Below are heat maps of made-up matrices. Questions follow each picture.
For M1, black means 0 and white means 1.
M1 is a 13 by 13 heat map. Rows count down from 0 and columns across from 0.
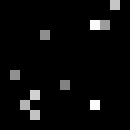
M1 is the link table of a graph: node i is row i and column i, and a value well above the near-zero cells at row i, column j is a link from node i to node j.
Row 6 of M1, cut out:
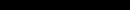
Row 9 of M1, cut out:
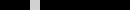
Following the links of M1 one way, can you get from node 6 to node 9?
no
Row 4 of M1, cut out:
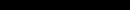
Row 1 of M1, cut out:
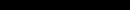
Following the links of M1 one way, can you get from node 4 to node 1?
no
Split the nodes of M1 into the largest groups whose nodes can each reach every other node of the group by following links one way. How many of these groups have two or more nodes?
1
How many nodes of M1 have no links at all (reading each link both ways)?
2
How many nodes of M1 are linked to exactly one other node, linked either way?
6
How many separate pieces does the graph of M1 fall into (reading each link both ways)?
5
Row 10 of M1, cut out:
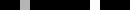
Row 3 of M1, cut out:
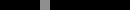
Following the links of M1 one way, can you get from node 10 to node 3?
yes
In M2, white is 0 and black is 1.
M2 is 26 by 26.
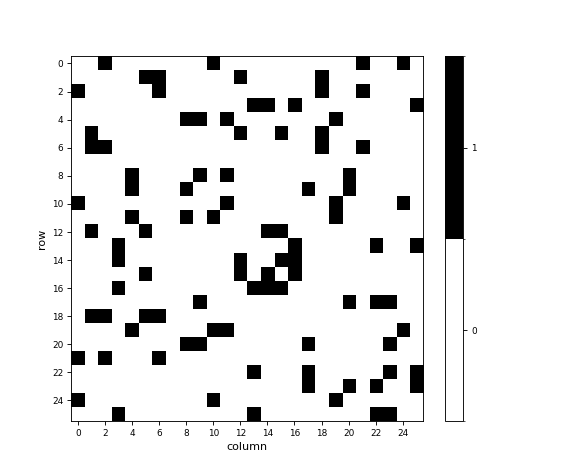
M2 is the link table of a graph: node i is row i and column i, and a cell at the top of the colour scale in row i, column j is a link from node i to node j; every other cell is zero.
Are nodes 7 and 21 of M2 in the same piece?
no
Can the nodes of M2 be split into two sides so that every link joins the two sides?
no
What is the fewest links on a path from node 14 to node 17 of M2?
4
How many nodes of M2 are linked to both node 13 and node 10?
0
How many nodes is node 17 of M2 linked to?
4
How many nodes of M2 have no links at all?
1
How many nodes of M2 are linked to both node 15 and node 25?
0
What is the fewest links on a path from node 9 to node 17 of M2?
1
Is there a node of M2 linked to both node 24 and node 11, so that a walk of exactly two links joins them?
yes
